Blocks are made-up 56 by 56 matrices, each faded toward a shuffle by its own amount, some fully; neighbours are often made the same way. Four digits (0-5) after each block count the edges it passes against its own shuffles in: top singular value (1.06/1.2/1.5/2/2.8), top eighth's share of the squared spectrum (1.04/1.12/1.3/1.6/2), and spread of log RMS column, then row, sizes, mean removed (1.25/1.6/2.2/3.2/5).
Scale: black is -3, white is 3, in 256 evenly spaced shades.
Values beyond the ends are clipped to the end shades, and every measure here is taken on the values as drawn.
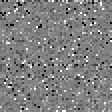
3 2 0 1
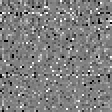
3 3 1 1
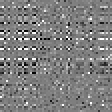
5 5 3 3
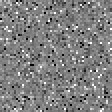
2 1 0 0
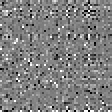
4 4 2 2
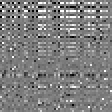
5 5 3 3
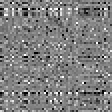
4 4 2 3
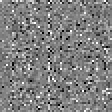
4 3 2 1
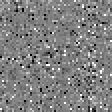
2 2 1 0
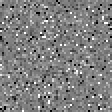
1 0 0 0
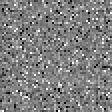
2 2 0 0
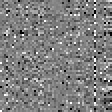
4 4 2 2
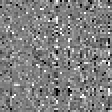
4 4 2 1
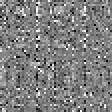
4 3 2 1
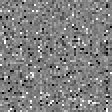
2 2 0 0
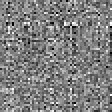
4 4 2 2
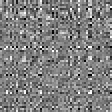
4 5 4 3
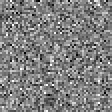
3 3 1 1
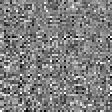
4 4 2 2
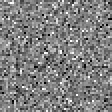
0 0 0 0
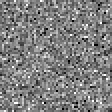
0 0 0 0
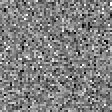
0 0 0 0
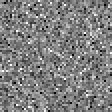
0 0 0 0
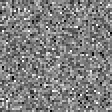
0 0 0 0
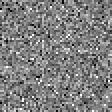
0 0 0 0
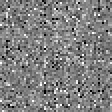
1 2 2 1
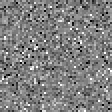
0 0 0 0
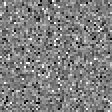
0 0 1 0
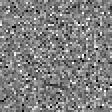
0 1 1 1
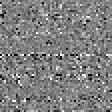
3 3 1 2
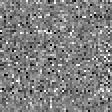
2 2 1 2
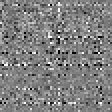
3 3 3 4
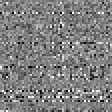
3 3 2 3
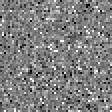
1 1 0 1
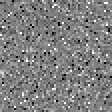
2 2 1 0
